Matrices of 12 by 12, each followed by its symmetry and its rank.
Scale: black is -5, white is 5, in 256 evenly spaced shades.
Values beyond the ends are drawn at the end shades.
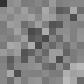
symmetric, full rank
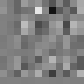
neither, rank two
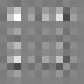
symmetric, rank one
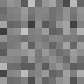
antisymmetric, rank two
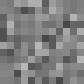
antisymmetric, full rank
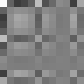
symmetric, rank one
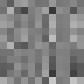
neither, rank two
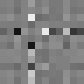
antisymmetric, rank two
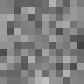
antisymmetric, full rank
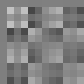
symmetric, rank one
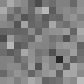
symmetric, full rank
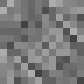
symmetric, full rank
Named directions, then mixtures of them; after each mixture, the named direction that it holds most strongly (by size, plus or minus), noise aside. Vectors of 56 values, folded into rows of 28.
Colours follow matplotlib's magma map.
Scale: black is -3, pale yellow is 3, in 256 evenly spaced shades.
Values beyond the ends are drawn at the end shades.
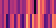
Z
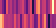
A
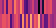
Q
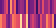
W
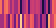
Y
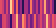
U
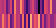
Q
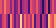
Y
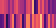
Z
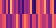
U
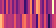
A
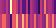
U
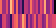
U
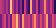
U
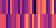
Z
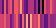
Q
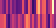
A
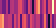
A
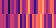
Z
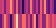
U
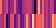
Z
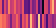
Q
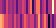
A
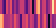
A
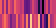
Q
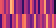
U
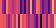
Y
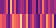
W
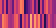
Q
